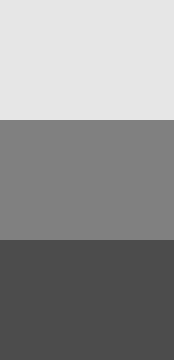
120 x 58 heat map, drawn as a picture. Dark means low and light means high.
The table splits into 3 rows of 1 panel. Panel 1,1: very high, flat. Panel 2,1: middling, flat. Panel 3,1: low, flat.
